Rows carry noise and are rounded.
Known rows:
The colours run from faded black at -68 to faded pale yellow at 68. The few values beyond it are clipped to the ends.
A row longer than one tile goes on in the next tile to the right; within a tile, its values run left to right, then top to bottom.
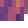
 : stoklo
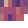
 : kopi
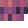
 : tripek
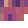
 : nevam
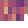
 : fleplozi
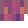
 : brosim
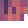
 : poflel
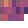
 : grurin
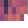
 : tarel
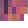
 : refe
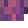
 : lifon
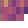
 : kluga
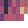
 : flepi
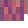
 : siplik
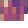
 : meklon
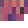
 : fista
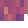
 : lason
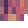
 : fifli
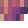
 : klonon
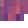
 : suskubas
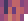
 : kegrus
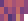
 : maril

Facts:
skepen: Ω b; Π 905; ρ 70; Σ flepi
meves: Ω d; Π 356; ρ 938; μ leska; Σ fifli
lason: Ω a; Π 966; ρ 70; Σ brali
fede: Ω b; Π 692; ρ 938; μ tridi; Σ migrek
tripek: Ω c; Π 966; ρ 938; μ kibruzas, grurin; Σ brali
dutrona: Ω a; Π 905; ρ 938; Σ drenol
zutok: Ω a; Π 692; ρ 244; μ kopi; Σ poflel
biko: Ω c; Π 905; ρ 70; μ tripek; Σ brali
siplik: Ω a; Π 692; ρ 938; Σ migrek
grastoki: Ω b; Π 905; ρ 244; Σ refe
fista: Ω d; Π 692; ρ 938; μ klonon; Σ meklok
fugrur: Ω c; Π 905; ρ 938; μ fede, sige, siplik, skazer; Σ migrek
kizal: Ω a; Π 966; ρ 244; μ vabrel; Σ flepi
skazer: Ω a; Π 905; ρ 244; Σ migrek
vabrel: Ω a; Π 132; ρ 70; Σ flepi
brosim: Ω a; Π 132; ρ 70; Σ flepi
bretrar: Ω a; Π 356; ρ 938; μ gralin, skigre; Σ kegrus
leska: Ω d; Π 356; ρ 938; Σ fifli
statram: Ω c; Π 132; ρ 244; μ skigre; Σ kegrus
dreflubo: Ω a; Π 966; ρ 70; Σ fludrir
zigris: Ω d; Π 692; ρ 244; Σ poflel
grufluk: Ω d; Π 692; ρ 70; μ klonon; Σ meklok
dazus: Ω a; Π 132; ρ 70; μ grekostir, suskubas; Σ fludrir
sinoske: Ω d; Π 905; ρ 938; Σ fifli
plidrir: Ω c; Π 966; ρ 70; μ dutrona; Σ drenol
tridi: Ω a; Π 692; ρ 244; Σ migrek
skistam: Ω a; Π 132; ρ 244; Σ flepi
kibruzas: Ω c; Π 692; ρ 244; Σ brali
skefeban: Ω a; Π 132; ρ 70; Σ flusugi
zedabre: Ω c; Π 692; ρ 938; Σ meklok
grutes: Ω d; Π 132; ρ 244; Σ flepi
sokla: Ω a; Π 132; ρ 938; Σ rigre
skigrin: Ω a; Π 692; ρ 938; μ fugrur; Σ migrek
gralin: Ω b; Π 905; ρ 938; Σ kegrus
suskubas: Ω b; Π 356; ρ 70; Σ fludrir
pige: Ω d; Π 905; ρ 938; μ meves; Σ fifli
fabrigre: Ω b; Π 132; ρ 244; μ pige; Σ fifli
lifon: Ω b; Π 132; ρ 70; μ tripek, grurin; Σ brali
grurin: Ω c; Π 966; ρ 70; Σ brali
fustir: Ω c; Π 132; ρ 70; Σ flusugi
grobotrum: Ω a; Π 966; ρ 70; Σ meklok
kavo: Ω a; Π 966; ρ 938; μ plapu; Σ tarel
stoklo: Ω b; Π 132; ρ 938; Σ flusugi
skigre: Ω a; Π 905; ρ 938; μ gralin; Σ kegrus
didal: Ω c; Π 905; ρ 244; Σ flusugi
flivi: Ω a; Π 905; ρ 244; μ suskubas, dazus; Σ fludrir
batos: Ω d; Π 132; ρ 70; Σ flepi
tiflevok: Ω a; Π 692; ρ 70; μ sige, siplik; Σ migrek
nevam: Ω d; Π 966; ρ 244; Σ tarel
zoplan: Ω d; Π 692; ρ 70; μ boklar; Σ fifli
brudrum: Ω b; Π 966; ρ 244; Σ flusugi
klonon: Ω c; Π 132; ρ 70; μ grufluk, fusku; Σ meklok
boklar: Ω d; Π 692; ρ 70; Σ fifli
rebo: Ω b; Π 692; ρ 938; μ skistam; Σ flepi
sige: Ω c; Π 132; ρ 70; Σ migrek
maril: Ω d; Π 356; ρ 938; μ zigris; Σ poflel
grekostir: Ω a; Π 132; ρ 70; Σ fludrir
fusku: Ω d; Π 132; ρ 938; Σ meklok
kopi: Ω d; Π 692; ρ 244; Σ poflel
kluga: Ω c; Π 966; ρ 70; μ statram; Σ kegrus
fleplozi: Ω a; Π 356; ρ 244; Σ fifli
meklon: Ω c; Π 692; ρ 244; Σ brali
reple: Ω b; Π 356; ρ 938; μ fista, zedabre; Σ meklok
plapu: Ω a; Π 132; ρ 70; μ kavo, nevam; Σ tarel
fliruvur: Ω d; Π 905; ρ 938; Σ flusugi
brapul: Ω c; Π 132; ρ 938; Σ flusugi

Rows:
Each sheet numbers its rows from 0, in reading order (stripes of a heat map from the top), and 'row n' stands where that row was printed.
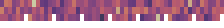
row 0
boklar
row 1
kibruzas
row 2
fede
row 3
skepen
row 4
flivi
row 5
skigre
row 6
grufluk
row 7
batos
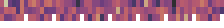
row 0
statram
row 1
fugrur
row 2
grastoki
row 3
fabrigre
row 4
zutok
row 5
grutes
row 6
migrek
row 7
sige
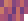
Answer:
zoplan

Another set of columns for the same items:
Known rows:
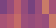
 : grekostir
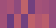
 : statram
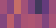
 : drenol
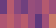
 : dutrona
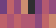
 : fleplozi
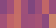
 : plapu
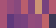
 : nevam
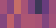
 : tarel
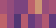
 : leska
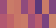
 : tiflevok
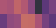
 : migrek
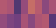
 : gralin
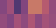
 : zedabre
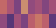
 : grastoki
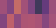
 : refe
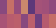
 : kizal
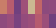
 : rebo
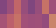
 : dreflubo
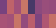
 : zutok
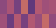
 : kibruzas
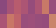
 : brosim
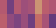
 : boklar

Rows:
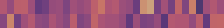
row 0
flepi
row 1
grurin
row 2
maril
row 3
skistam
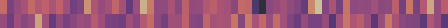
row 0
suskubas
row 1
stoklo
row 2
reple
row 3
klonon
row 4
fifli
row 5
fista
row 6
bretrar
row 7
grufluk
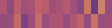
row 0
biko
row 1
sige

